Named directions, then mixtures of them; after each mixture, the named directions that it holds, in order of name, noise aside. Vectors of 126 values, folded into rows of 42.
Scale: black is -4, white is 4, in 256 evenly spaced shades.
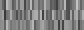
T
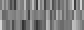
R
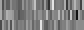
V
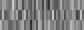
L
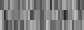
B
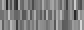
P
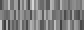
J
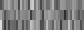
B, J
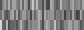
J, L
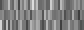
J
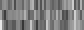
B, R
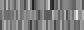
J, T, V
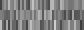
J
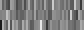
J, R, V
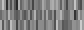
P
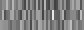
L, T
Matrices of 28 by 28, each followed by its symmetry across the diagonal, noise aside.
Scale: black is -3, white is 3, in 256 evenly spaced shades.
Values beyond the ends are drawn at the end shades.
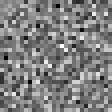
symmetric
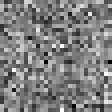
antisymmetric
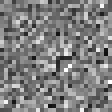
symmetric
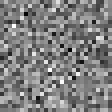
antisymmetric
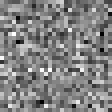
neither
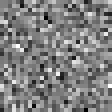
antisymmetric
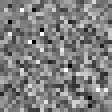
antisymmetric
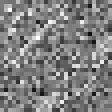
symmetric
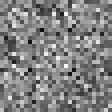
symmetric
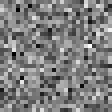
neither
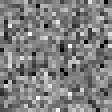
neither
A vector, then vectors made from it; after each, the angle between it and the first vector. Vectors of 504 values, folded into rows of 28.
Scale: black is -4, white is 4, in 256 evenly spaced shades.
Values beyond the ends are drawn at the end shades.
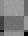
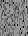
orthogonal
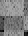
nearly parallel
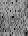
partly aligned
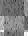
nearly opposite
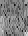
partly opposed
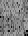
partly aligned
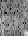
partly opposed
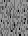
orthogonal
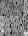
partly opposed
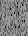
orthogonal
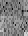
partly opposed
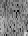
partly opposed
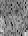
partly opposed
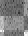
nearly opposite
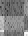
nearly opposite
